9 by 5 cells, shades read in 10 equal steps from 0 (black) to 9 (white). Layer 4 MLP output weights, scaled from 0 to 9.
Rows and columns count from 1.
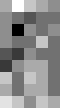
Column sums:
47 39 48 50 40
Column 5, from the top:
5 4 5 4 4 4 4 4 6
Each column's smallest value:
2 0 3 4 4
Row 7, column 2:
4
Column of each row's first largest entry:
2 1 1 4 3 3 1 1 1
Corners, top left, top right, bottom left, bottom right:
6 5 8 6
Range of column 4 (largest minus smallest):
3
